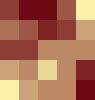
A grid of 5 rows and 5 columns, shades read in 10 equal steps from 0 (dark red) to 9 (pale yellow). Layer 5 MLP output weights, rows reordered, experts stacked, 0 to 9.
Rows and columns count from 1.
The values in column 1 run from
2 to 9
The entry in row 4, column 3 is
8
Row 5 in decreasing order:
9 6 5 5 0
